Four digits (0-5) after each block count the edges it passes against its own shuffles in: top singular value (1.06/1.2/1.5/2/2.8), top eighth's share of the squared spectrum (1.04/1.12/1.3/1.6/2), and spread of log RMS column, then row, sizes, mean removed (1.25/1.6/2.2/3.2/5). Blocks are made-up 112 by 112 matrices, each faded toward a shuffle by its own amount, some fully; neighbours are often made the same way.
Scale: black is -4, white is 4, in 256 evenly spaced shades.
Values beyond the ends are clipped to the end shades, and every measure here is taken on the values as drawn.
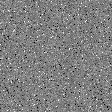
0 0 0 0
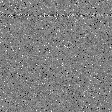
2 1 0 1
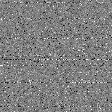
2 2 0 3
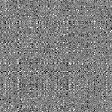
5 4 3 3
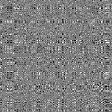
5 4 3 3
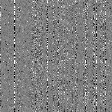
4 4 4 0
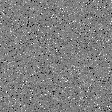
2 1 0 0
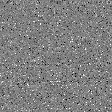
3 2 0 1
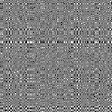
5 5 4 4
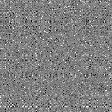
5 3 2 2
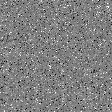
3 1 0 0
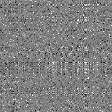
5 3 2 2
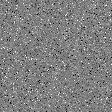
2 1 0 0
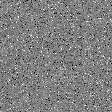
3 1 0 0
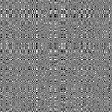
5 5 4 4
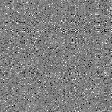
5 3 2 2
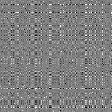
5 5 4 4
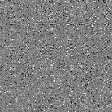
4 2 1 1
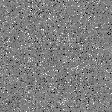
3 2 1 0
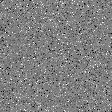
0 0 0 0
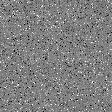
2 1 0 0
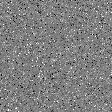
2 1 0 0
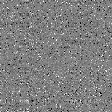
4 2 1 1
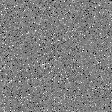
3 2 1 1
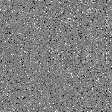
3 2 1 0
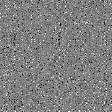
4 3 2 1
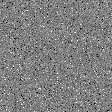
0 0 0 0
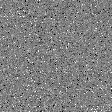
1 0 0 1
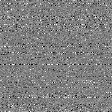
2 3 0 4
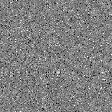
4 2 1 1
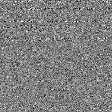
1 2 0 3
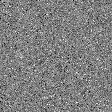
0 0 0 0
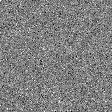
0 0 0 0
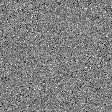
0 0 0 0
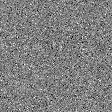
0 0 0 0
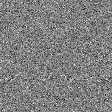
0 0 0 2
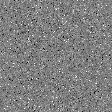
1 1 1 0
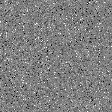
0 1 1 0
